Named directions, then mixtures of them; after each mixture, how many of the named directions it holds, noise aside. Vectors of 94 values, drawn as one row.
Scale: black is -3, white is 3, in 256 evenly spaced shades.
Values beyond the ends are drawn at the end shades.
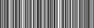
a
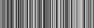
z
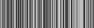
one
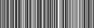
two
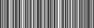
one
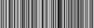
two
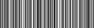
one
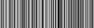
two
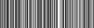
two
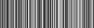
two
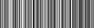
two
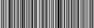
one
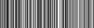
two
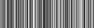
one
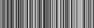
one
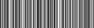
one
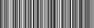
two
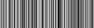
two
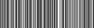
two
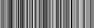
two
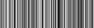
two
